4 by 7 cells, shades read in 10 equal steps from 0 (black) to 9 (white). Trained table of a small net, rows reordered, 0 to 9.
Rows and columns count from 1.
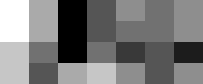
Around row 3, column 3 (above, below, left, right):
0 6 4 4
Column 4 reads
3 3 4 7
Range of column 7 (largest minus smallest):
4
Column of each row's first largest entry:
1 1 1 1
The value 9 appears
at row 1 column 1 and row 2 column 1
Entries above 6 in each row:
1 1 1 2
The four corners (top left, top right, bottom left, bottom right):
9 5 7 5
